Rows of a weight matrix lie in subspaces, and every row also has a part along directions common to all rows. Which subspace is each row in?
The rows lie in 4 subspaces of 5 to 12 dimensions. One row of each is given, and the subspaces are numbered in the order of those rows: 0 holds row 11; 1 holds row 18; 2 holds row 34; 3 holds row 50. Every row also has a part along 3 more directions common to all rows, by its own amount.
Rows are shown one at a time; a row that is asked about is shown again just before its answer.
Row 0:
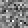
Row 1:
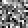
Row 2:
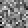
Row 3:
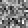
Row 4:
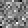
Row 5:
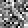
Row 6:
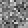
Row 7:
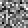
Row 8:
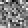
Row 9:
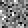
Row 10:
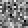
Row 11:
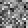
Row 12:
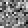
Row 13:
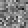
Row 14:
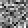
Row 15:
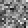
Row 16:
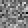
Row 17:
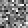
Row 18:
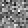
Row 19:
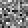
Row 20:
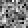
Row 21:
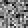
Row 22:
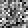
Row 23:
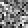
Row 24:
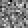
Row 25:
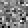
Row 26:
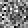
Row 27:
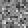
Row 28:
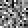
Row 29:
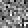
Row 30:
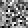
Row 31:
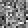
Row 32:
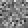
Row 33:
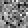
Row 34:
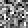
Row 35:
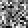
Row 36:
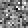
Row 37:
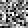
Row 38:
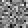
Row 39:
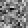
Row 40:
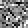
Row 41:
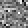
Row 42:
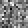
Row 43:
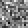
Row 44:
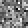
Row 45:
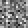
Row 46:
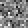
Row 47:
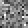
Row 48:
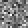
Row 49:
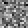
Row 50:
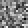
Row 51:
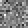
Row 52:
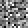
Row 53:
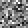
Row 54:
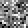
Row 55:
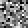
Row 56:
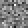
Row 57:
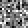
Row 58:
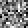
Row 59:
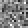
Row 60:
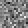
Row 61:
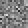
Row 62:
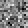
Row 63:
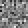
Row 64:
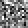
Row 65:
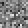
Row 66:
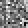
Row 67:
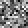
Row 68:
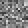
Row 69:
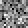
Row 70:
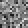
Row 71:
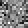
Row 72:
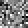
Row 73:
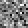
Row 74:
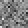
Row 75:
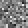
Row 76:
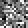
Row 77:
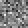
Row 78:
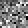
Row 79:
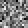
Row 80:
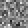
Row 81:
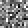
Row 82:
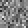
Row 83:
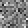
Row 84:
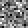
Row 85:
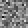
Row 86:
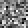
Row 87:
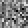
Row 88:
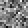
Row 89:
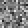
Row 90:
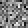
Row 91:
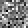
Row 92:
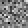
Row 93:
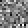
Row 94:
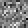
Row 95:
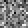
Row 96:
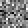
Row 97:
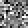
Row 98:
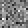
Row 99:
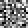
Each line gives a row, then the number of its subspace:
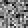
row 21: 3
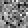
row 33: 3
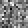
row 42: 1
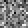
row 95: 1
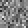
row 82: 0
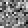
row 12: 0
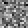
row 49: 3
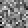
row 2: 0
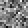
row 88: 0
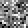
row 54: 3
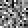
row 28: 1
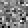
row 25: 3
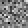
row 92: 3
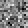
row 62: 3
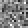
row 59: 1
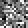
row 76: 1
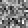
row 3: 3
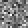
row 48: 1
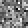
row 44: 3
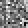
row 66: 2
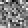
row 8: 0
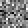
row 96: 1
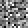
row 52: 1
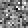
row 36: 3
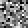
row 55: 0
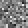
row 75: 1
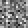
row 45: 1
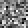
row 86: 3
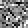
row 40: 0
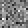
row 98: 1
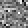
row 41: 0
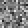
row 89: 3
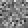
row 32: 1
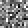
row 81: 0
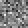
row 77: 2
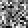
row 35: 0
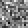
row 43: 2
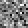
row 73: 1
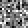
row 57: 3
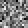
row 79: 3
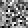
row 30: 2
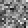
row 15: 0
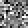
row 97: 2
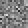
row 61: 3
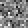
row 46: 0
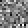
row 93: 2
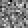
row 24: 1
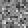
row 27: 3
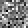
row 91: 1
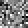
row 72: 2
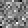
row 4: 0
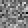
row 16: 1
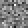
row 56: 1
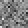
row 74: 0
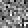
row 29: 2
